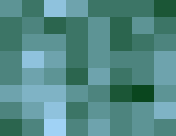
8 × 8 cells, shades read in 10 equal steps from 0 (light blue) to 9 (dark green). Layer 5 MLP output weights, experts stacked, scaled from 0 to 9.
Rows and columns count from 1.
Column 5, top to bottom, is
6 4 4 4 3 5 4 3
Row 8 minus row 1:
3 -1 -1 2 -3 -1 -2 -3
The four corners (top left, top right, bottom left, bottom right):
4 8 7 5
